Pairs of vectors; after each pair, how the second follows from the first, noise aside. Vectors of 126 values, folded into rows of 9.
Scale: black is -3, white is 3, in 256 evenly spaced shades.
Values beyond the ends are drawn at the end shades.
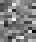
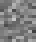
shrunk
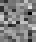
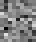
reversed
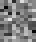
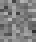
shrunk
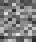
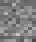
shrunk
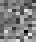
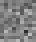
shrunk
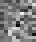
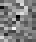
reversed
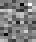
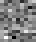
reversed
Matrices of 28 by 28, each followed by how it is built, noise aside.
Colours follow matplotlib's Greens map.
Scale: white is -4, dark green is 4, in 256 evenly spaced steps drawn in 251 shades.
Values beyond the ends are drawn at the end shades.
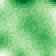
smooth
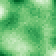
smooth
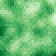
smooth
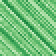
Toeplitz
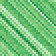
Toeplitz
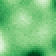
smooth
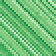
Toeplitz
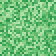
noise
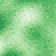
smooth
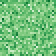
noise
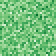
noise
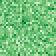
noise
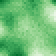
smooth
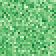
noise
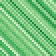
Toeplitz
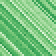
Toeplitz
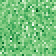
noise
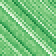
Toeplitz
